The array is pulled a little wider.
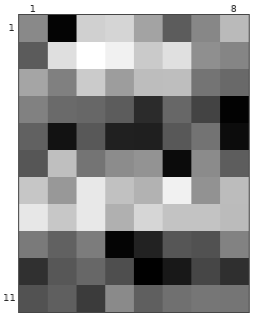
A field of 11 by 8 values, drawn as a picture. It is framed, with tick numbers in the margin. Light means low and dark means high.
Stripes: horizontal, repeating 2 times. Average level on the scale: 50%. Ninth with the highest average: bottom middle.
